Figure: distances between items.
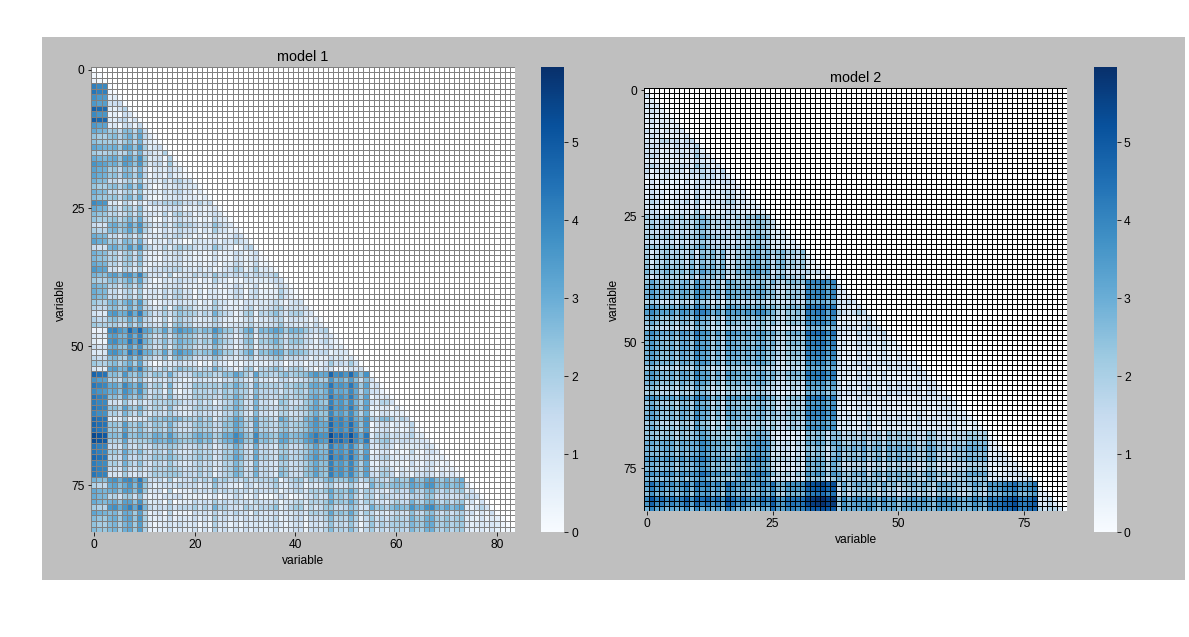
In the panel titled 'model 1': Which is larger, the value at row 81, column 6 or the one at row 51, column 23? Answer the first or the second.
the first
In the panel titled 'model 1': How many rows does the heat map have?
84
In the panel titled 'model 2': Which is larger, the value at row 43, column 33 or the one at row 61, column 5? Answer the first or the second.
the first
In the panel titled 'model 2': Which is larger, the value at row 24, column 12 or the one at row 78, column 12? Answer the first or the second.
the second
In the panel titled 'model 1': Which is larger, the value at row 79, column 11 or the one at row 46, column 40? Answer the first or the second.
the first
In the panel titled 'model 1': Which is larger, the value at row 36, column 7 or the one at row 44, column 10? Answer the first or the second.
the second
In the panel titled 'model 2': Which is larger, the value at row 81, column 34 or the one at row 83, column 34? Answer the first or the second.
the first
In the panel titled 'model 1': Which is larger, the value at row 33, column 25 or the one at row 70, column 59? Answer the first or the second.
the second
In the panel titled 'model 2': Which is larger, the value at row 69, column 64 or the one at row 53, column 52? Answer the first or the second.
the first
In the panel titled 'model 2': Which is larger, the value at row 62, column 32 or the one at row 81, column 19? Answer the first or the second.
the second
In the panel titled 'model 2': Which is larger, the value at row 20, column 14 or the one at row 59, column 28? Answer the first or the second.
the second
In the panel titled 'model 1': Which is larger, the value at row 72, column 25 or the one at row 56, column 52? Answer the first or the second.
the second
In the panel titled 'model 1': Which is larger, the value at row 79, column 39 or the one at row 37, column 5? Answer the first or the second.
the second
